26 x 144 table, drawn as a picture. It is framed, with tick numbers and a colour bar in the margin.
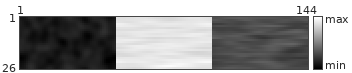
The table splits into one row of 3 panels. Panel 1,1: very low, blotchy, faint in contrast. Panel 1,2: very high, streaked across, faint in contrast. Panel 1,3: low, streaked across, faint in contrast.
